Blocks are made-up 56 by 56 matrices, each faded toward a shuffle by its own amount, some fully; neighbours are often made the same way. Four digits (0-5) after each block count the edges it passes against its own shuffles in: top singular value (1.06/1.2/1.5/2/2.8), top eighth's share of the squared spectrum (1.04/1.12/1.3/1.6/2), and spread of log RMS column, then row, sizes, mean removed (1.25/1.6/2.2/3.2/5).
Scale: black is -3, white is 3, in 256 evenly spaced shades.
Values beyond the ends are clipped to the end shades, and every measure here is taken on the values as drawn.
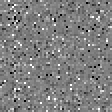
3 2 1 0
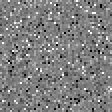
1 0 0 0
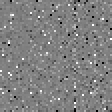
2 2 1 0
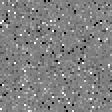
0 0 0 0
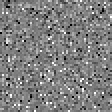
2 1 0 0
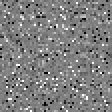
2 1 0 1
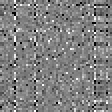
4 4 2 2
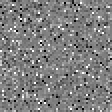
1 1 0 0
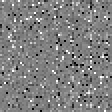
2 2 1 0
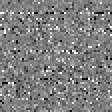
2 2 0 2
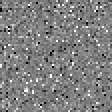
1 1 0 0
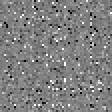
1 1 1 0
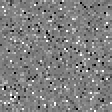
0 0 0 0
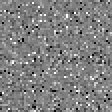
0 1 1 1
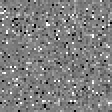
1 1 0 1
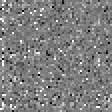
2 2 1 1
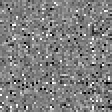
1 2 2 2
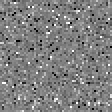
0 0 0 0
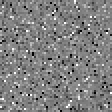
0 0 0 0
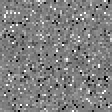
1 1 0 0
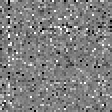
2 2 1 1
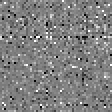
2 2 1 1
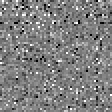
2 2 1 2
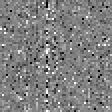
2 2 2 0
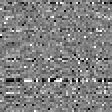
4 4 1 3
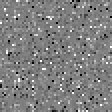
2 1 0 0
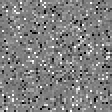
2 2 0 0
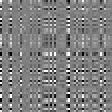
5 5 4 4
